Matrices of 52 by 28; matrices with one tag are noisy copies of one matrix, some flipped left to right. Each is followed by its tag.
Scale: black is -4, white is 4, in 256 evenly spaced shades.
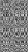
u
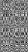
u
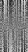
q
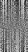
q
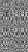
u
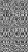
u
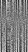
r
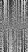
q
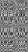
u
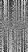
q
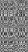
u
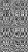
u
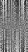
q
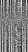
r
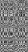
u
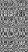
u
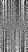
q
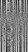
r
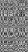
u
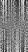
q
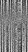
r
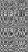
u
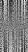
q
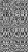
u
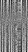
r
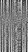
r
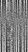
r
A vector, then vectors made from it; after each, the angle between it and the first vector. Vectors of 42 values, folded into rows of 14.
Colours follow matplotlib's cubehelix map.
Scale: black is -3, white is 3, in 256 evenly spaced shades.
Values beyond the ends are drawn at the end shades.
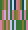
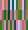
nearly opposite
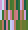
orthogonal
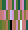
partly opposed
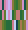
orthogonal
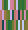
orthogonal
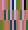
nearly opposite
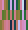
nearly opposite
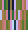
partly opposed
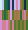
partly opposed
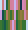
orthogonal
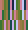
nearly opposite
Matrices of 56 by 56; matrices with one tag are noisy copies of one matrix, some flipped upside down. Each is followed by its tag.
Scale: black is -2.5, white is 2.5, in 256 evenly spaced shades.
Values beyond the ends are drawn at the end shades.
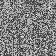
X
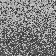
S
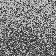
S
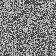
X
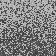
S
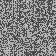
X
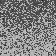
S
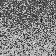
S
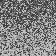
S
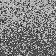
S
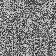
X
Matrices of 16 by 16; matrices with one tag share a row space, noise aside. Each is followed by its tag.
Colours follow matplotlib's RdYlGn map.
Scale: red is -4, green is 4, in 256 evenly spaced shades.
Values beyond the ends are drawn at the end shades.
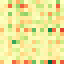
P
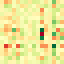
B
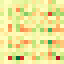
P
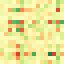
P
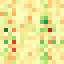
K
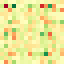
K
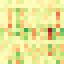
P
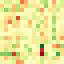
B
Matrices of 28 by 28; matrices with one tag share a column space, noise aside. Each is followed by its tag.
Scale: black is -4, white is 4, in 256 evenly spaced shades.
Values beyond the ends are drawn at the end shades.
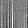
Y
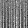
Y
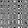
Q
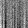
Y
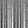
Y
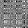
Q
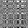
Q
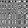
Q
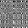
Q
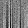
Y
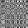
Q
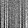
Y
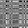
Q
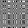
Q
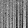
Y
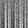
Y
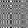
Q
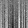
Y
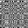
Q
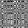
Q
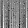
Y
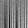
Y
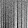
Y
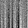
Y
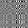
Q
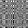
Q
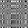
Q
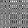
Q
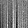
Y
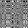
Q
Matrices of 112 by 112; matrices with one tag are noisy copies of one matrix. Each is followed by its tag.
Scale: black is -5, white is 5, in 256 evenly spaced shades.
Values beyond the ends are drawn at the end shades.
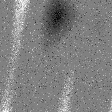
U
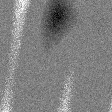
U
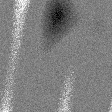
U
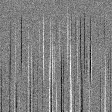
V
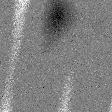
U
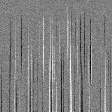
V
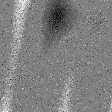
U
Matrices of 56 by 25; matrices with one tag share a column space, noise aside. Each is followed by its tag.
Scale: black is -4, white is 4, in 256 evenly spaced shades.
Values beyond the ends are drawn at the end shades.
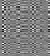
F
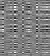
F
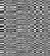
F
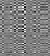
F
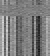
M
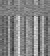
M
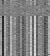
M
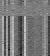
M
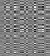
F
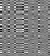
F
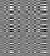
F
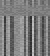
M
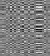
F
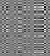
F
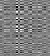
F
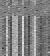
M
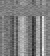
M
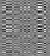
F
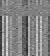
M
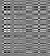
F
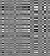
F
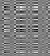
F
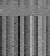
M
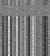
M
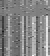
M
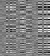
F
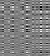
F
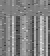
M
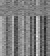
M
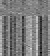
M
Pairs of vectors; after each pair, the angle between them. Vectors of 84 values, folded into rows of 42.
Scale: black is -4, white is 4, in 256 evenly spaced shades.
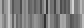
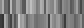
partly opposed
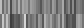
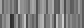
partly aligned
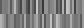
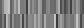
orthogonal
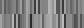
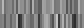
partly aligned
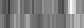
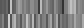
partly aligned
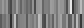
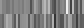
partly opposed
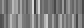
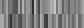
nearly opposite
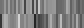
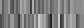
partly opposed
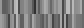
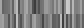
nearly parallel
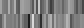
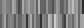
partly aligned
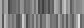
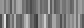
orthogonal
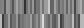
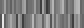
partly opposed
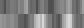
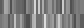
orthogonal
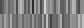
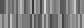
nearly parallel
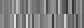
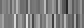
nearly parallel
